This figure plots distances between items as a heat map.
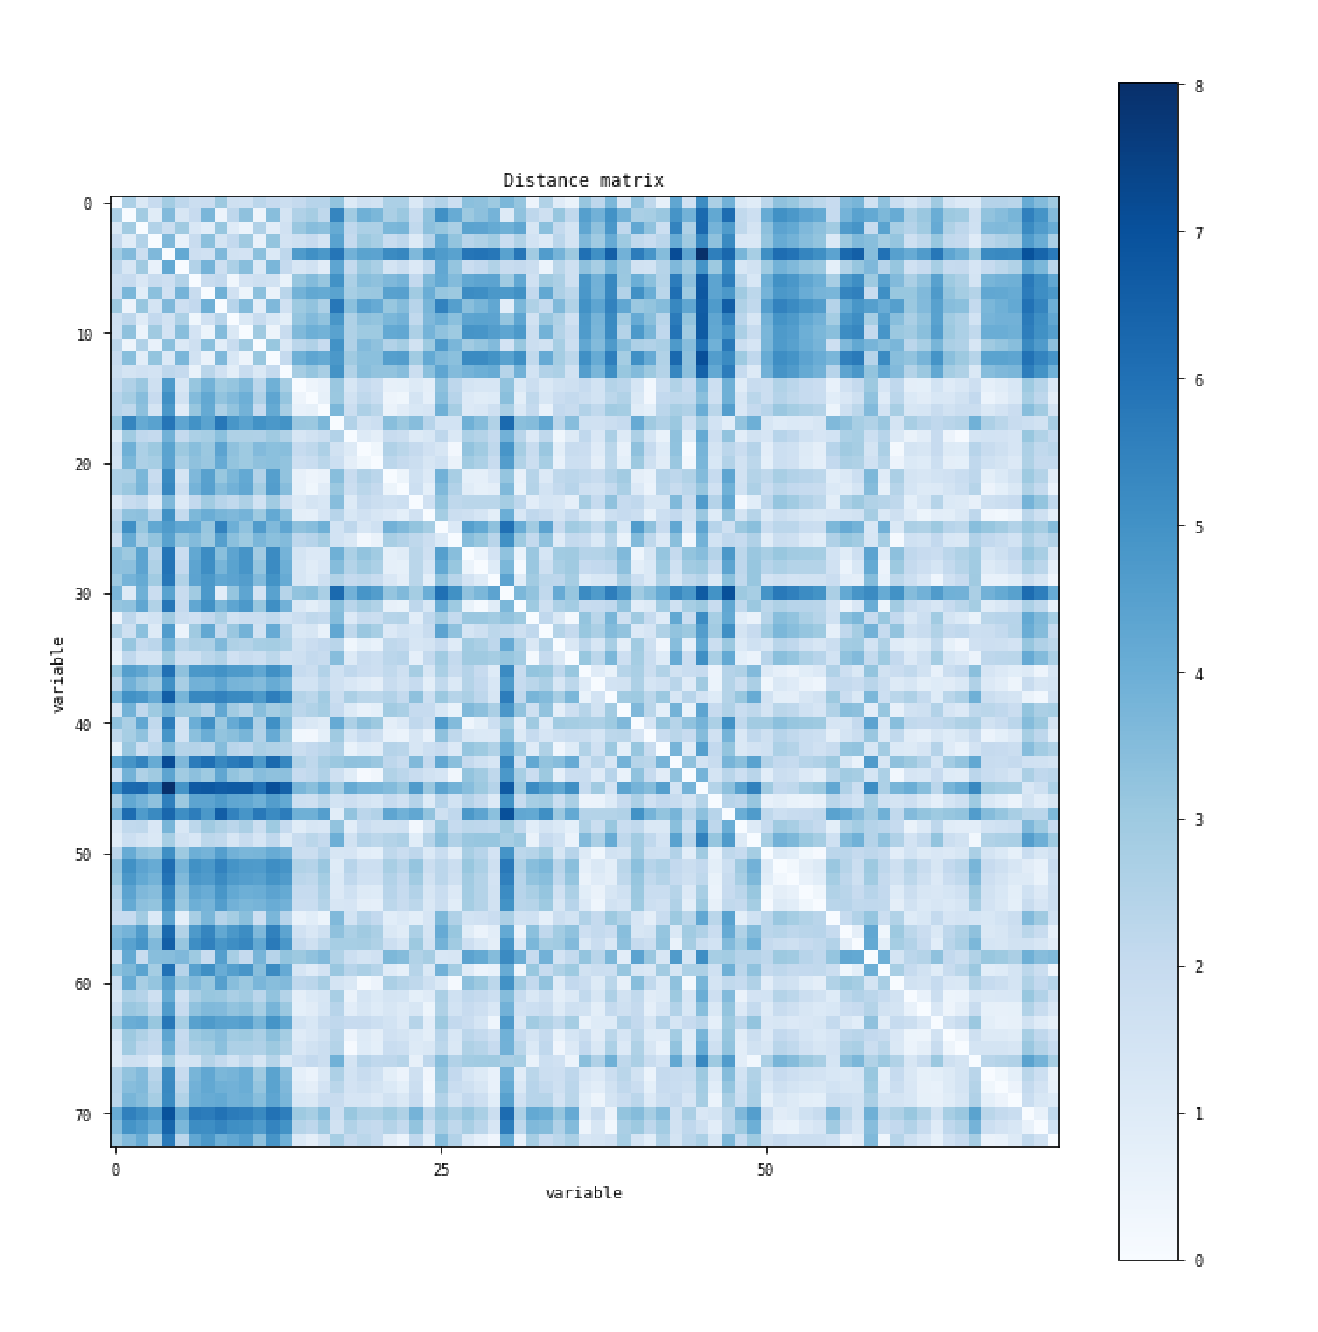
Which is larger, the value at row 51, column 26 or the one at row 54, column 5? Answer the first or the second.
the second
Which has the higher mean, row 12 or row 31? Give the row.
12
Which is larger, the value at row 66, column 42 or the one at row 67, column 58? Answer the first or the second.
the second
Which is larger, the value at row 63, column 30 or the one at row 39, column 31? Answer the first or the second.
the first
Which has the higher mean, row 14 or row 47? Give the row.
47
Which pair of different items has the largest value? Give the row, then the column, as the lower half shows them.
45, 4
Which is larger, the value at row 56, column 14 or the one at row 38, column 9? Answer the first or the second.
the second
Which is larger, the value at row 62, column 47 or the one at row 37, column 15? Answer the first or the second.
the first
